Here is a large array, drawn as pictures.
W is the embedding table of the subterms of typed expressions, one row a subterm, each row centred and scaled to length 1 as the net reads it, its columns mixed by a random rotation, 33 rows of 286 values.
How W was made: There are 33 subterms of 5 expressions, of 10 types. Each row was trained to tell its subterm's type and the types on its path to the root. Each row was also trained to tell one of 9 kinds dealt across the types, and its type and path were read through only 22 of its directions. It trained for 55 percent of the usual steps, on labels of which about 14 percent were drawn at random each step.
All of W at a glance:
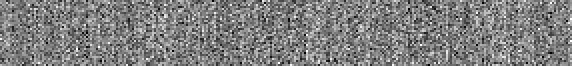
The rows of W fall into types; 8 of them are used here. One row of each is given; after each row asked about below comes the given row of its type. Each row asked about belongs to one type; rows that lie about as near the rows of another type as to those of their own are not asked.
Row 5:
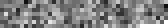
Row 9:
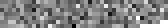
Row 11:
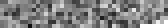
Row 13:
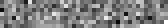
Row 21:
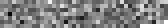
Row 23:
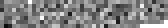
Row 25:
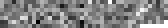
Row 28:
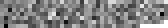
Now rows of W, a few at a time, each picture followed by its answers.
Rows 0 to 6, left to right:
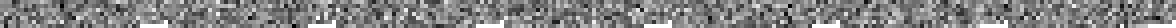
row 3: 11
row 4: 21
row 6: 13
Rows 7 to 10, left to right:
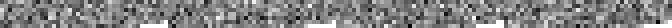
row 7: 25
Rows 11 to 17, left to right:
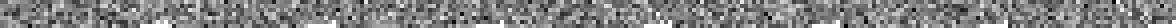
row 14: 11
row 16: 23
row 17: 25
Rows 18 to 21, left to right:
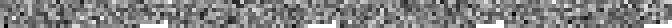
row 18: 28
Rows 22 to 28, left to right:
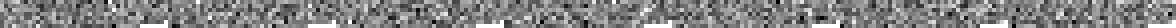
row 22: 25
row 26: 13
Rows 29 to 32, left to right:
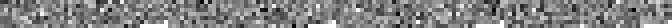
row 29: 21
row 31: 9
